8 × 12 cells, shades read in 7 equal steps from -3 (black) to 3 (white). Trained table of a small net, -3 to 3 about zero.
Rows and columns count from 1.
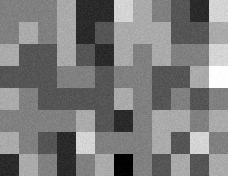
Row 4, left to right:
-1 -1 -1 0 0 -1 0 0 -1 -1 1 3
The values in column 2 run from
-1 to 1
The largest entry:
3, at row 4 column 12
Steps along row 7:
down down down up down same same up down up down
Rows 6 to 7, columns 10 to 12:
1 0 1 / -1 2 0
